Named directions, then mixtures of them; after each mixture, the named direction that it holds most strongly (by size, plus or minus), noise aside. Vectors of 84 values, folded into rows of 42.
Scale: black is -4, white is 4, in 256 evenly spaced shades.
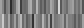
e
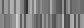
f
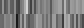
f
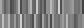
e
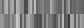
f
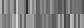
f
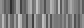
e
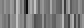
f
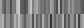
e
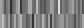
e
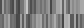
f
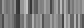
f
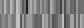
f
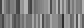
f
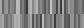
f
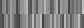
e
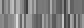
f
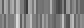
f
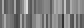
f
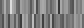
e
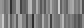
e
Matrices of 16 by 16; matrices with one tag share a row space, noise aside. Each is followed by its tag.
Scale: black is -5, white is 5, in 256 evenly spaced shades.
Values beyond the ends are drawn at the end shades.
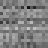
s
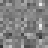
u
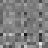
u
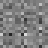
u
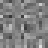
u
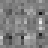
u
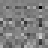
u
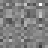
u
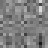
u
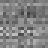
s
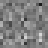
u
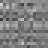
s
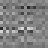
s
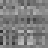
s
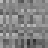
s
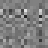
u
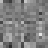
u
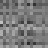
s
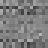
s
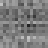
s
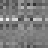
s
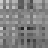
s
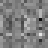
u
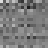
s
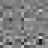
u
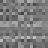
s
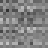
s
